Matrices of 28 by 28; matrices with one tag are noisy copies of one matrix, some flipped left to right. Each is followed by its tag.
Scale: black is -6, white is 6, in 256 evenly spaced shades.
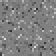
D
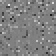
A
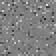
A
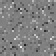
D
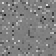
A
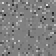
A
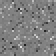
D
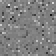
A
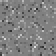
D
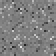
D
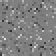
D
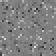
D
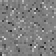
D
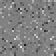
D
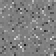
D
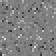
D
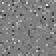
A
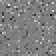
A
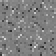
D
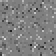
D
